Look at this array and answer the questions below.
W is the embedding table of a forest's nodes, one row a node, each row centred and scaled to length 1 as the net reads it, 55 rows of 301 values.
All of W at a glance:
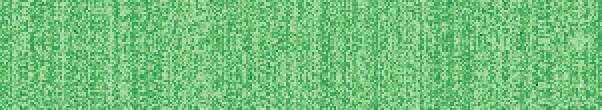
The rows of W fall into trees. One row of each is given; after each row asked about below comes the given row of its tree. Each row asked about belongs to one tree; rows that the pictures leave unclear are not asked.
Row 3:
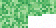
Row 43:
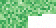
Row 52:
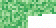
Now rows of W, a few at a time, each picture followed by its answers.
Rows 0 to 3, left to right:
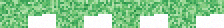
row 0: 3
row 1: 52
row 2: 52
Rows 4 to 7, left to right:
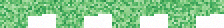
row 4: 52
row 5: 43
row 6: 52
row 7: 3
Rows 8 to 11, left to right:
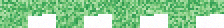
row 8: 52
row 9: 52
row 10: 43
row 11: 3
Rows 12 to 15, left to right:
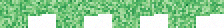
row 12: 3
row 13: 43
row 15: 3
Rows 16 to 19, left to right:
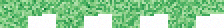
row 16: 52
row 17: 43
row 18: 52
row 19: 43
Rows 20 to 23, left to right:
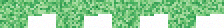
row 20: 43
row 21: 43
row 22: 52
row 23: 43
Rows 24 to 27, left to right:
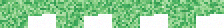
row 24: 43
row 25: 52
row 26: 3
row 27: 3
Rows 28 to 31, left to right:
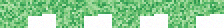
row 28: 52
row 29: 3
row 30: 52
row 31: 3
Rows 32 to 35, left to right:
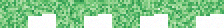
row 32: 43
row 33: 3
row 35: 52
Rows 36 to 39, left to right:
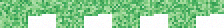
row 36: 3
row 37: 3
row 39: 3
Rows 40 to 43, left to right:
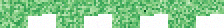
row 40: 52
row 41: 3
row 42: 43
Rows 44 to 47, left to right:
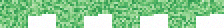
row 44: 3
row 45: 52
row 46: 3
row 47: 3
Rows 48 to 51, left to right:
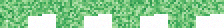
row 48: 52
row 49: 43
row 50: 3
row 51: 43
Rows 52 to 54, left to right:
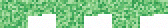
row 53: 3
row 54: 3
